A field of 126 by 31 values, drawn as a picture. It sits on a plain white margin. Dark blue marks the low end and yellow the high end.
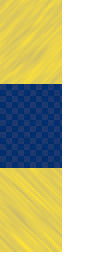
The table splits into 3 rows of 1 panel. Panel 1,1: very high, slanting up to the right, faint in contrast. Panel 2,1: very low, checkered, faint in contrast. Panel 3,1: very high, slanting down to the right, faint in contrast.
